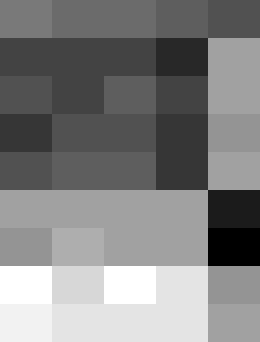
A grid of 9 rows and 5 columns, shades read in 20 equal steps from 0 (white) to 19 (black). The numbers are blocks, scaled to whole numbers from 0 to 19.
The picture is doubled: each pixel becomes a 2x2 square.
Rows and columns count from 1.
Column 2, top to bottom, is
11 14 14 13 12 7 6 3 2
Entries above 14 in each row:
0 1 0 2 1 1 1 0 0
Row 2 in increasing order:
7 14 14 14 16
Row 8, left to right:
0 3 0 2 8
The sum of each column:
81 82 78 90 93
